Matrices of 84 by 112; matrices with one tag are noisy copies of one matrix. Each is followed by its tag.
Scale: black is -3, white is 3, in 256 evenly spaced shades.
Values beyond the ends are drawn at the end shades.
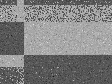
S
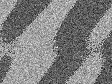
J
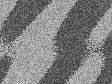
J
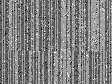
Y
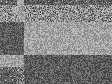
S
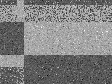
S
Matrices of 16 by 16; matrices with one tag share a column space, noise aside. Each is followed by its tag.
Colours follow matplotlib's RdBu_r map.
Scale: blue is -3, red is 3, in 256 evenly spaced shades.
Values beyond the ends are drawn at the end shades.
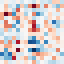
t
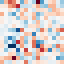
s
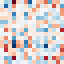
s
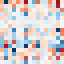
s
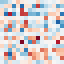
t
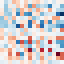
t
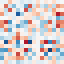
t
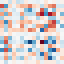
t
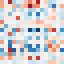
s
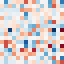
s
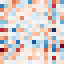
s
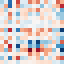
s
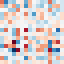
s
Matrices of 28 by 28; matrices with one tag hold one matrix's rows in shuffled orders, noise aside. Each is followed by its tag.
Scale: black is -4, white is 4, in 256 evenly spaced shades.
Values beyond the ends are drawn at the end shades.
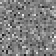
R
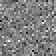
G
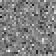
G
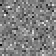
G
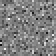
G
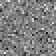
G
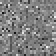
R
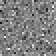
G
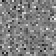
R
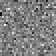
G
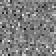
R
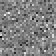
G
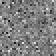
R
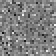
R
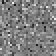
R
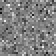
G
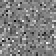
R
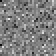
G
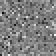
R
